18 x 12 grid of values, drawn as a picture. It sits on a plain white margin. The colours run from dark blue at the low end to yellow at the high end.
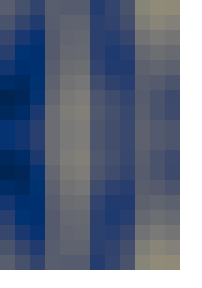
Upright stripes repeat 2 times across the table. Overall the values sit about 30% of the way up the scale. The middle left is the ninth with the lowest average. The top and bottom halves mirror each other.
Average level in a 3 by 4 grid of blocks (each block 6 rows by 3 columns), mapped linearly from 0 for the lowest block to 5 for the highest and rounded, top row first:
1 4 1 5 | 0 5 2 3 | 1 4 1 5
